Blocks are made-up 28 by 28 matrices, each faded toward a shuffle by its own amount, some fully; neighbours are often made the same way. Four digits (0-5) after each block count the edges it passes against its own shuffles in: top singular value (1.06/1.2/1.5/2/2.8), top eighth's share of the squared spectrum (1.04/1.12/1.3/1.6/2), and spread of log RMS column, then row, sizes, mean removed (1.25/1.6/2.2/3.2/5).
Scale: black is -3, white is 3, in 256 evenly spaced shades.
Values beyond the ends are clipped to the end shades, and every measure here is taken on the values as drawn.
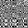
4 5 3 3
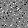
1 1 0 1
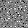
2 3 0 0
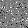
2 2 0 0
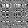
4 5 2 3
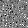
2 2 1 0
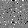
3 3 0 1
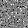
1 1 0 0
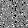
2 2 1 0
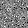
0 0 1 0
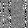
2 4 3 0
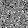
0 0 0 0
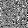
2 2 2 0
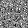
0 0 0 0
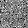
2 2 0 0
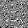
3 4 2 1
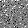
0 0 0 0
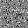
2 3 0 1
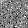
1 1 0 0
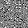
2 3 0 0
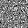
2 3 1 0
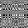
4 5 3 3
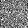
2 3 0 0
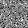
0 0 0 0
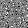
0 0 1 0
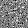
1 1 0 0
